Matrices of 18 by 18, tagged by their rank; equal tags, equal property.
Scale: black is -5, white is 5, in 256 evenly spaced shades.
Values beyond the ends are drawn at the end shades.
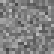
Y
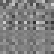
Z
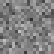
Y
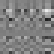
Z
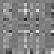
Z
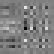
Z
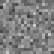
Y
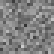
Y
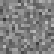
Y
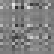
Z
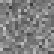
Y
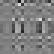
Z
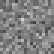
Y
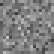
Y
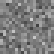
Y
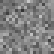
Y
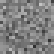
Y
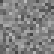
Y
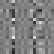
Z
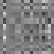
Z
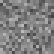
Y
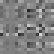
Z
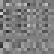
Z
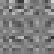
Z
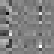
Z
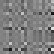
Z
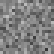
Y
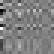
Z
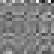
Z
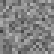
Y
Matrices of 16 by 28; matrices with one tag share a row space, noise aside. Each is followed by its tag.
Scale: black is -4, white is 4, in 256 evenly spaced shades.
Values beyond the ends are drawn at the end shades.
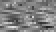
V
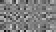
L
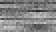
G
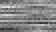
G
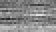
G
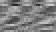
V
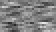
V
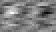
V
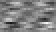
V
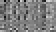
L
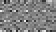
L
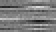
G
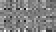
L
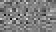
L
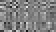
L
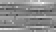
G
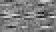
V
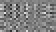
L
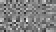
L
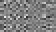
L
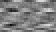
V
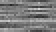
G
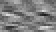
V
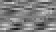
V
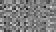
L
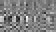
L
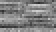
G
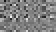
L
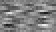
V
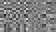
L
